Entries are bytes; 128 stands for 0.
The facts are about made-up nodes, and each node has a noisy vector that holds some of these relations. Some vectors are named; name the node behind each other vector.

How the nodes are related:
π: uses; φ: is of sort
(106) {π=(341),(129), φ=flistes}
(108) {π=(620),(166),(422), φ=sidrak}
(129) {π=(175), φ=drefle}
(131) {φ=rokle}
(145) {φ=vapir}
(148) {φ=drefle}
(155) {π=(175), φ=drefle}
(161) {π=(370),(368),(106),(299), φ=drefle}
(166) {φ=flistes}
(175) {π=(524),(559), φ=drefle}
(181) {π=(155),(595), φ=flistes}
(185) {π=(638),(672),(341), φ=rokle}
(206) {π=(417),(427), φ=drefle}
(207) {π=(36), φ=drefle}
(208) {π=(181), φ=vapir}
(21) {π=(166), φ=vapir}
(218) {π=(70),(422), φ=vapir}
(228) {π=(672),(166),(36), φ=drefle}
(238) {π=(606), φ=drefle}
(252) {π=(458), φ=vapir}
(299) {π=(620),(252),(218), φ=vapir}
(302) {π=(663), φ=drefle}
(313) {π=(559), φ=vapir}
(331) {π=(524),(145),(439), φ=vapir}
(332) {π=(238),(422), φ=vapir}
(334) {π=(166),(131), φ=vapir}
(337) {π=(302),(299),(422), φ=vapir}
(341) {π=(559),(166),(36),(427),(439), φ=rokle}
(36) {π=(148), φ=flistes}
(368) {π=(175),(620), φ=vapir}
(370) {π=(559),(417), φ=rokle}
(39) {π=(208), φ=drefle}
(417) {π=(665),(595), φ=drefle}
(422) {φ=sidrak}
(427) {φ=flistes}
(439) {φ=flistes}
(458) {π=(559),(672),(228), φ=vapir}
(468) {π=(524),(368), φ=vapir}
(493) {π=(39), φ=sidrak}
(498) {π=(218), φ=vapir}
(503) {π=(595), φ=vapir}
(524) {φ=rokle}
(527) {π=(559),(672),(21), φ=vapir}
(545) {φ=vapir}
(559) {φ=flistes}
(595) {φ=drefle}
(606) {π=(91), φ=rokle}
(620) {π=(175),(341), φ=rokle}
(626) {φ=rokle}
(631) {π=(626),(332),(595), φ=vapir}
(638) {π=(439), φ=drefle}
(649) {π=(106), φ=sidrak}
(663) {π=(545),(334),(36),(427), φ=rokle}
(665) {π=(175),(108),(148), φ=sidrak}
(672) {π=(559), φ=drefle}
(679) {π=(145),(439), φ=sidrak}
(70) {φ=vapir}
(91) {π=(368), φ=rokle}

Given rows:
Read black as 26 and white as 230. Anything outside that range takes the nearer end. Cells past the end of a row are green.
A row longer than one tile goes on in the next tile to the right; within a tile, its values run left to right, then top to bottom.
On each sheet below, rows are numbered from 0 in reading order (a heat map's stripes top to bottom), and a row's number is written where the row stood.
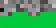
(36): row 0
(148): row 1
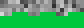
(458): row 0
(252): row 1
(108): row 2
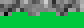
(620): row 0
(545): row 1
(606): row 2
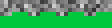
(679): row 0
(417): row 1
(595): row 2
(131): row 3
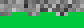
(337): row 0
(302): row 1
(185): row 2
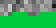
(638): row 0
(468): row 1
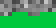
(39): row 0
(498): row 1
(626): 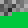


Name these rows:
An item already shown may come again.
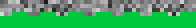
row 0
(458)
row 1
(129)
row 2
(185)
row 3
(334)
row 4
(207)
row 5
(228)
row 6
(341)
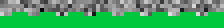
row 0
(458)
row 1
(175)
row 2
(341)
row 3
(181)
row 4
(313)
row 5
(559)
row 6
(672)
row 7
(370)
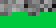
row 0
(299)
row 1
(368)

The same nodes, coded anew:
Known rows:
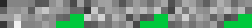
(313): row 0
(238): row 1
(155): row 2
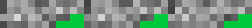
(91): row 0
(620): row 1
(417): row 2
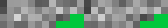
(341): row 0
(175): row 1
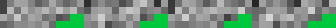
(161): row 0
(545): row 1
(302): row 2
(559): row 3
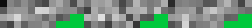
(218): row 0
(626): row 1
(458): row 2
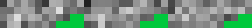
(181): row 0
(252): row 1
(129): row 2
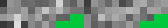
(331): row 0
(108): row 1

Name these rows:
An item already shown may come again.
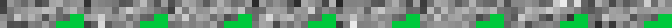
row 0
(422)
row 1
(368)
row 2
(417)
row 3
(559)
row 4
(313)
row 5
(207)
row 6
(493)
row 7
(679)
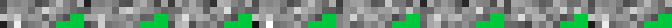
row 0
(631)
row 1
(337)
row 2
(181)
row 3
(503)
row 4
(663)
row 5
(106)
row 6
(524)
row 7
(631)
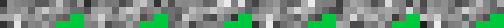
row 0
(468)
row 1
(545)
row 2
(493)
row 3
(208)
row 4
(131)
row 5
(631)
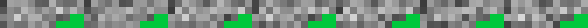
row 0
(185)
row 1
(649)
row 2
(148)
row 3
(638)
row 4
(595)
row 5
(422)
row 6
(606)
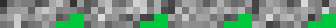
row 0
(334)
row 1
(39)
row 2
(206)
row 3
(131)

